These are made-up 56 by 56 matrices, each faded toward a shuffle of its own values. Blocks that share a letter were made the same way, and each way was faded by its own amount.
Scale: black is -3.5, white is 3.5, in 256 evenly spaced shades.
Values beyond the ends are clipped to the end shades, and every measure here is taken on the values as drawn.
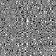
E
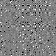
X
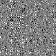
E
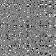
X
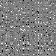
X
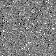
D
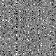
E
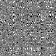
E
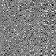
E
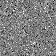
D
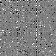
X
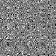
E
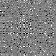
X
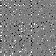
X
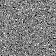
D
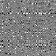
X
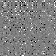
X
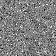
D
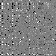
X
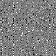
E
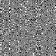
E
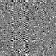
E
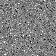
D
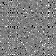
X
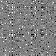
X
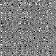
E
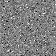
D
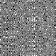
E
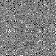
E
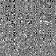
E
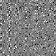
E
